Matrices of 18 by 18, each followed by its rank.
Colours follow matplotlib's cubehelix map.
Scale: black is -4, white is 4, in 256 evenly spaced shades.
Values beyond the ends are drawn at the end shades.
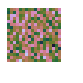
full rank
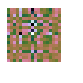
two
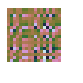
two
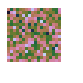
full rank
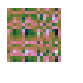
two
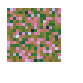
full rank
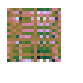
two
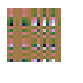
one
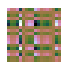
one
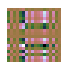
one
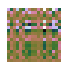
two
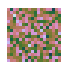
full rank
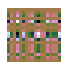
one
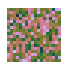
full rank
